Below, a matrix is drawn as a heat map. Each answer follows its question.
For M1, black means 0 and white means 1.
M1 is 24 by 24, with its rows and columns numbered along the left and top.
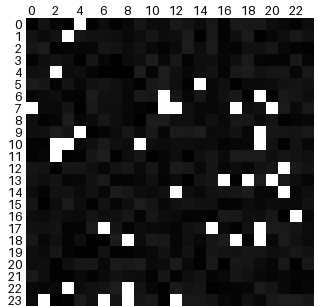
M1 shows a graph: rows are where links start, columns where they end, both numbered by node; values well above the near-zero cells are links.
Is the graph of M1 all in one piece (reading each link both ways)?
yes
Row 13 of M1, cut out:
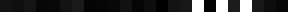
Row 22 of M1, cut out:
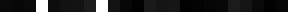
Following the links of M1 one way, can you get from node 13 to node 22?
yes
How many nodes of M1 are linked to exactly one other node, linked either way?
2
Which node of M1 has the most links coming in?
node 19
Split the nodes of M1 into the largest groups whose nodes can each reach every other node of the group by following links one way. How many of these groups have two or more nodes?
0
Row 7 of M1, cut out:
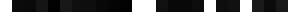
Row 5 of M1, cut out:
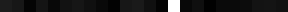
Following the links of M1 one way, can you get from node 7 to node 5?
no
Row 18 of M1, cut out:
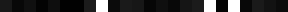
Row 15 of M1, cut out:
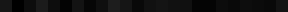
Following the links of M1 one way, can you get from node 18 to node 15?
yes
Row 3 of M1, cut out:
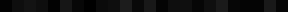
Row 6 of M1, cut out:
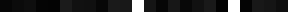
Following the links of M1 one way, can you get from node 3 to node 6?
no
